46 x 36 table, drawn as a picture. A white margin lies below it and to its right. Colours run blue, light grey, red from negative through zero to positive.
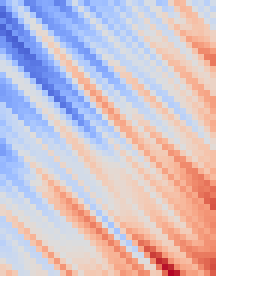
Streaks slant down to the right. The halves do not mirror each other. There are no lone odd cells. No row or column stands out. The histogram is bell-shaped. The ninth with the lowest average is the top left. There is an overall slope up to the bottom right. The bottom right is the ninth with the highest average.
